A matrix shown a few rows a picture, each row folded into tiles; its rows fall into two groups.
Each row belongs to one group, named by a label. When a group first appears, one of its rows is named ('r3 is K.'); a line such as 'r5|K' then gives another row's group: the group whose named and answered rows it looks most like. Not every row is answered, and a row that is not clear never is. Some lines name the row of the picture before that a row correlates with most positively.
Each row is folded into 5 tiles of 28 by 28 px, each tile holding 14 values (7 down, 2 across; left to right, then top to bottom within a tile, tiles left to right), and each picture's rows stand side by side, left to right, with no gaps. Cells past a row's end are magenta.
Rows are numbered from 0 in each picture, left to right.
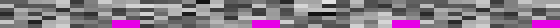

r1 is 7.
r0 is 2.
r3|2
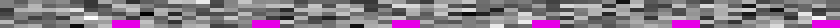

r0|7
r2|7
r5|2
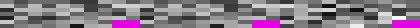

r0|7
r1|7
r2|2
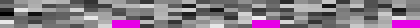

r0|7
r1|2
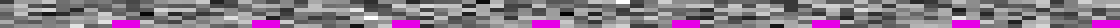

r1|2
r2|7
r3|7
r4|2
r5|7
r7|2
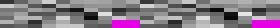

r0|2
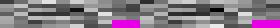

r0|2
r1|2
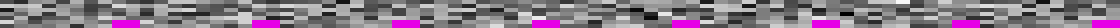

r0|7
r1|2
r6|2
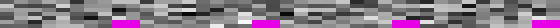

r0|2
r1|2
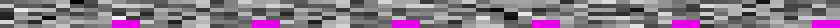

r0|2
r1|2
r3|2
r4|2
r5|7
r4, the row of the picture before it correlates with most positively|1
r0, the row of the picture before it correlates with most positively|2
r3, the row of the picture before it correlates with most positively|0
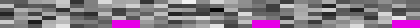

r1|2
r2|2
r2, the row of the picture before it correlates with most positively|3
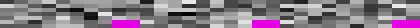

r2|7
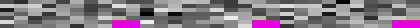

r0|7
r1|7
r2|7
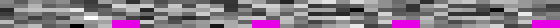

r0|7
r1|7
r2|2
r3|2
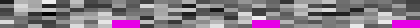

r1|2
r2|2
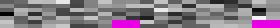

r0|2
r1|7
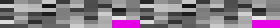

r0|7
